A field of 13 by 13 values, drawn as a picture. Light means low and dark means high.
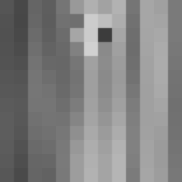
Grain: streaks running down. Odd patch: rougher, in the top middle. Average level on the scale: 50%. Roughest part: top middle.
